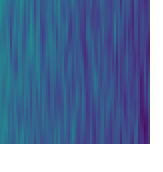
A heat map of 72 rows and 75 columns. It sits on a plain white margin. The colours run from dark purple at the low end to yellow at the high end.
There is an overall slope up to the left. The grain runs up and down. On average the colour sits 30% of the way up the scale.
